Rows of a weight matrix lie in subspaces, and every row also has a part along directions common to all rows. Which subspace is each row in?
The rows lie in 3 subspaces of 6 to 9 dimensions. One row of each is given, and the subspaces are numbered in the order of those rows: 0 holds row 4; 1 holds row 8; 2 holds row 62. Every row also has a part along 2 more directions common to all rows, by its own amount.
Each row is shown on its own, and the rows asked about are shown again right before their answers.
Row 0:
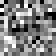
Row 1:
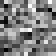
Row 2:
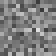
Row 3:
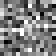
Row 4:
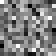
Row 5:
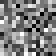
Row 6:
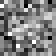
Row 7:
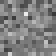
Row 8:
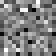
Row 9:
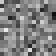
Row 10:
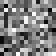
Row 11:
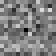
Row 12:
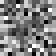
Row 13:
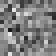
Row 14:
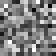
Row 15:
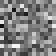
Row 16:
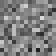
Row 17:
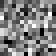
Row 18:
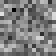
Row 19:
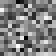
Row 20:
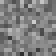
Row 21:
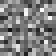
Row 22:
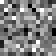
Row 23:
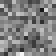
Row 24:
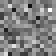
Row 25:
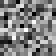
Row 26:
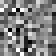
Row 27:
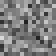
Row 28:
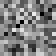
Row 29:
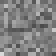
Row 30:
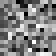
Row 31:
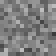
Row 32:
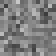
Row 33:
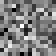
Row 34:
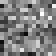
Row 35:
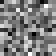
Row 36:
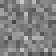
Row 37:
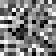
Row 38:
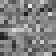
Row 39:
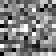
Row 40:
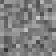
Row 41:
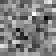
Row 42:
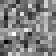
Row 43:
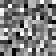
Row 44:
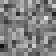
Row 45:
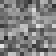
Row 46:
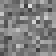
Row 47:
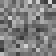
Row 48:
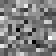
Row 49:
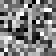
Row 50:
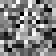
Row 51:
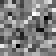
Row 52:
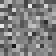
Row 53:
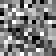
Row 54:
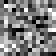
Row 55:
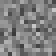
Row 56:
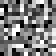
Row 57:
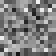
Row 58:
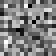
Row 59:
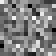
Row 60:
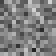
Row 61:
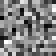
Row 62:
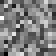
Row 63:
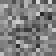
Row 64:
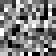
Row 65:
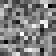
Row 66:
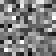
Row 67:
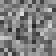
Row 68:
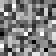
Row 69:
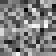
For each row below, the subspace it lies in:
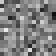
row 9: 1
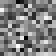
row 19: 1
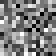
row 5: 0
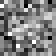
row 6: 1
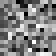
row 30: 1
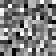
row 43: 2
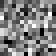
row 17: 2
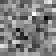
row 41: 0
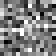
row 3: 2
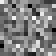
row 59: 0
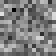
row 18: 0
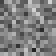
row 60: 0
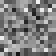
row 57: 0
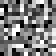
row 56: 2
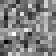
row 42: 2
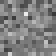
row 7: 1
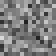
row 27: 0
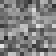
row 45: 1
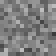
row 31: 2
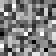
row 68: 2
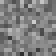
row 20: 1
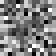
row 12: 1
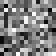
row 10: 0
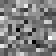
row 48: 1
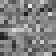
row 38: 1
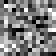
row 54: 0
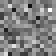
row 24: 1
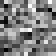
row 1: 0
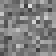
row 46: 1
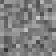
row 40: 1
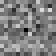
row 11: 2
